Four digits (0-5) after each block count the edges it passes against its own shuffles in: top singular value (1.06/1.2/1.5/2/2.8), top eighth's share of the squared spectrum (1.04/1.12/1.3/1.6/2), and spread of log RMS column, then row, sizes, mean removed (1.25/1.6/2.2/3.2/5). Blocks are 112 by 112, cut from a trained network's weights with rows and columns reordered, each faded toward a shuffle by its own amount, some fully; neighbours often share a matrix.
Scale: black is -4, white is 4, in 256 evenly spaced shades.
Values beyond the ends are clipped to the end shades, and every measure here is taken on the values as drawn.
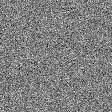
0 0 0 0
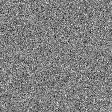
0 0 0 0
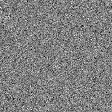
3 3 1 1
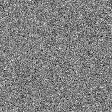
1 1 0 0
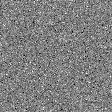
0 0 0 0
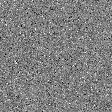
0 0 0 0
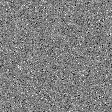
0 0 0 0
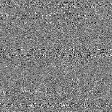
3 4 1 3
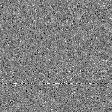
3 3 0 2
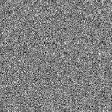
3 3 2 2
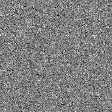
1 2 0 2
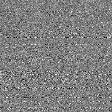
3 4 1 4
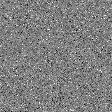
0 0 0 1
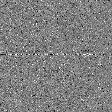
3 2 2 1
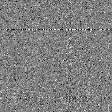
3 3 2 2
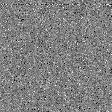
2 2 1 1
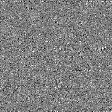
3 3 1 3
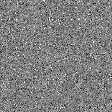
2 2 0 2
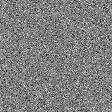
0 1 0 0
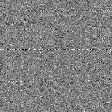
3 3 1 2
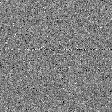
2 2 0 1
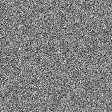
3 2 0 0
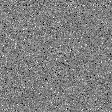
2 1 0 0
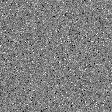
1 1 0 0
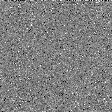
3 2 1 1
